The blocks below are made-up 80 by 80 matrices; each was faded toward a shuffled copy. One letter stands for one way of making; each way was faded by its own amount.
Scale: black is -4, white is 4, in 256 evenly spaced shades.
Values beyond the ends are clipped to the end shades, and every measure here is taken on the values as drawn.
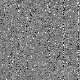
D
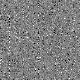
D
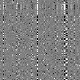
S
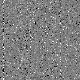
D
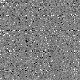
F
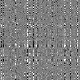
S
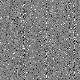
D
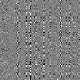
S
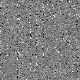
D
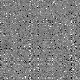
F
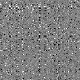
F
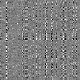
S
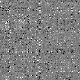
F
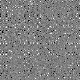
F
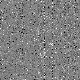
D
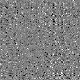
F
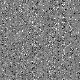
D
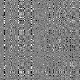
S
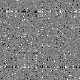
F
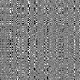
S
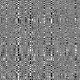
S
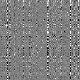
S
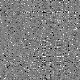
F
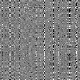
S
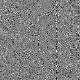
D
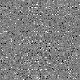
F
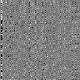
S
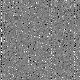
D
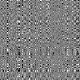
S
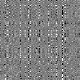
S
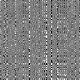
S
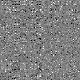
F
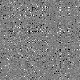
F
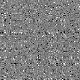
F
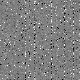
D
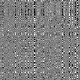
S
